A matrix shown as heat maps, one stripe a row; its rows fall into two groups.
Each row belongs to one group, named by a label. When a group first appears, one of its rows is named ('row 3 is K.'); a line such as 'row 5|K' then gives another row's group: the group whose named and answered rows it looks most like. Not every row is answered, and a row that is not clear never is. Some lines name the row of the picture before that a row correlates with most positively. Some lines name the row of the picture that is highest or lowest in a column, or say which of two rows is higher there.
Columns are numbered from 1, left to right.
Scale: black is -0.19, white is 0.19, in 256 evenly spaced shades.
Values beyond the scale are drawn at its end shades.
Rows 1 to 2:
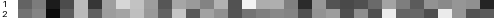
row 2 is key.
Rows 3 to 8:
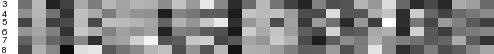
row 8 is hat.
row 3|key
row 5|key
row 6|hat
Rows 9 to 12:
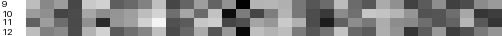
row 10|key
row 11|key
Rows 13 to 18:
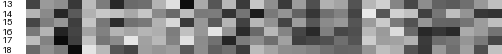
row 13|hat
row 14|key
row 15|hat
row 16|key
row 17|key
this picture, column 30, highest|18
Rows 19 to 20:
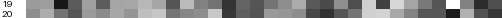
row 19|key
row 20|key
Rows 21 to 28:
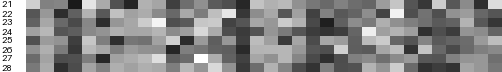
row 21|hat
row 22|key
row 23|key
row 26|hat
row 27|key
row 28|key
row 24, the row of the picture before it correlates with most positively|20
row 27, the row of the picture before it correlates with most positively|20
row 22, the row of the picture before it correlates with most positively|19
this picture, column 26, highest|25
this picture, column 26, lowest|22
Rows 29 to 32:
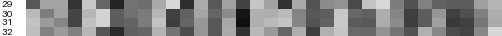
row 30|hat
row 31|hat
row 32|hat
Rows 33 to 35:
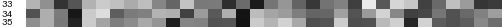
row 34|hat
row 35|hat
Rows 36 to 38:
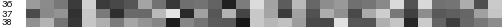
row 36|hat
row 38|hat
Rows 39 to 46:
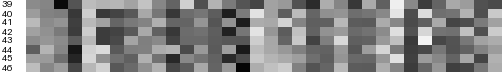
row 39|key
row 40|hat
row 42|hat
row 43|hat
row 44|hat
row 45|hat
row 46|hat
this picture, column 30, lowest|43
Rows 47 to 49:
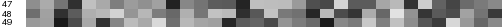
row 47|hat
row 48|key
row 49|key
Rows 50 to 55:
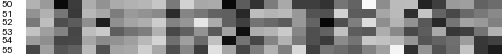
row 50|key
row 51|hat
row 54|key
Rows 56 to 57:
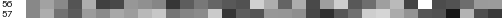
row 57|key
